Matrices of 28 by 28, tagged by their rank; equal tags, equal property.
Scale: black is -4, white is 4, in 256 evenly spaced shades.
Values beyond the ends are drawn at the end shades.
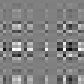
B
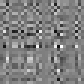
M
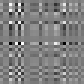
B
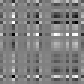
B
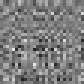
M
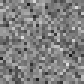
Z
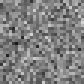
Z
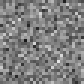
Z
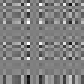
B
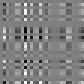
B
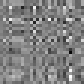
M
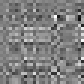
M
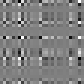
B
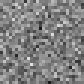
Z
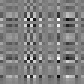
B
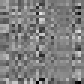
M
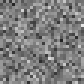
Z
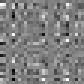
M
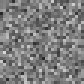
Z
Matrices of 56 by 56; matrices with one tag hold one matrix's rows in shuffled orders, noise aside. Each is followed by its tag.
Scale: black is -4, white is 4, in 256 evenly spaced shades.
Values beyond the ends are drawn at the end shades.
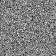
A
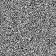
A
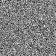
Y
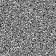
Y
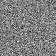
A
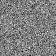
A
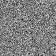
A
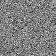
A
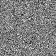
A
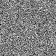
Y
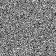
Y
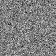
A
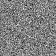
A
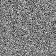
A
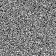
Y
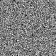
A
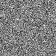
Y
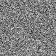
Y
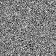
A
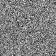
A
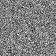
A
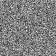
Y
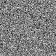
Y
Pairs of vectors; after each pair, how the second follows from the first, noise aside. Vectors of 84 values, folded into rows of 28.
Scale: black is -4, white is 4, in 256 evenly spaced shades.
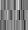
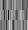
reversed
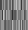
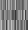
reversed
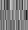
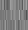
shrunk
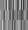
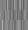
shrunk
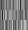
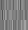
shrunk
